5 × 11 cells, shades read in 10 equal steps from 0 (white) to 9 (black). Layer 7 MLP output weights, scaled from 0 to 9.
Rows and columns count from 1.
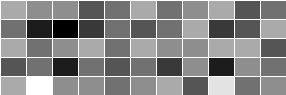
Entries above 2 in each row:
11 11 11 11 9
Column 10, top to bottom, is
6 6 3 4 5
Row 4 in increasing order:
4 4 5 5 5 5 6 6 7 8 8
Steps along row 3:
up down down up down up same down same up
